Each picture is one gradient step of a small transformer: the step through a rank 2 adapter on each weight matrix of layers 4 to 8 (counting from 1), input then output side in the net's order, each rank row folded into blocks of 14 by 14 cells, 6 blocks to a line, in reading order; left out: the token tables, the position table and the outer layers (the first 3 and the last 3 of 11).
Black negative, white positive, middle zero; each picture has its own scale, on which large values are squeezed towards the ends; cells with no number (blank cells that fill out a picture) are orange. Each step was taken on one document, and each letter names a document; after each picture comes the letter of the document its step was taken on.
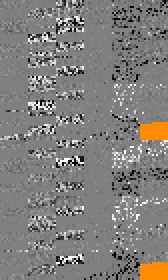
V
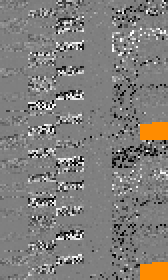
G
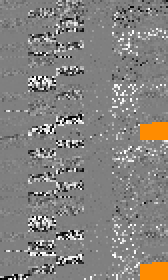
V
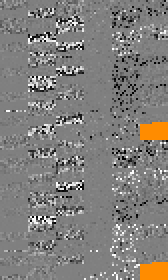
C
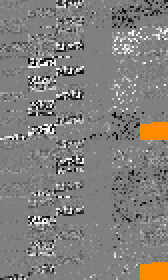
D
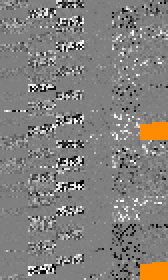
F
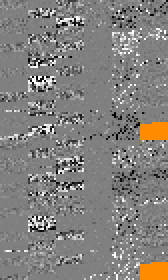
C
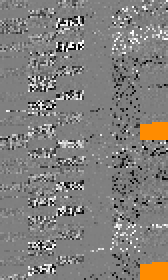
F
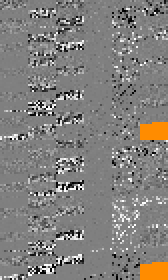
F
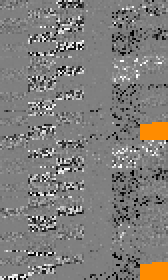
F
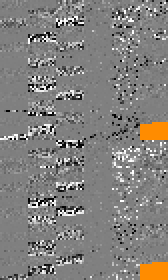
C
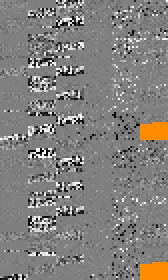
D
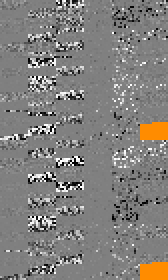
V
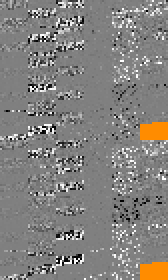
F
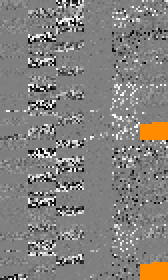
C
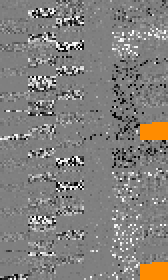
V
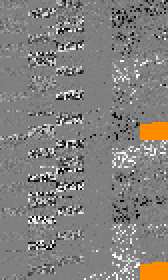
C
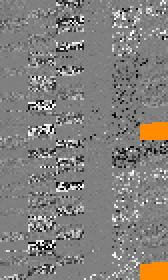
G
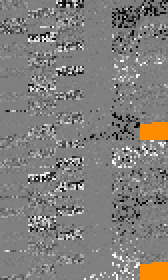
C
